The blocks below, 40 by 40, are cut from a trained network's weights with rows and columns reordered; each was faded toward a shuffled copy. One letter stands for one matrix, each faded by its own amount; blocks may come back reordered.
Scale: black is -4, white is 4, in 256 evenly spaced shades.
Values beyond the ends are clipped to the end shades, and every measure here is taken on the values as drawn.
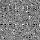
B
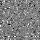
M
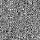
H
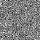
H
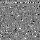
M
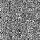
H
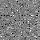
M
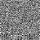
H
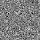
H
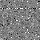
M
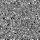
B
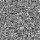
H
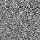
B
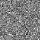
B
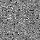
M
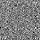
H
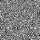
B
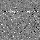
M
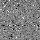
M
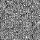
H
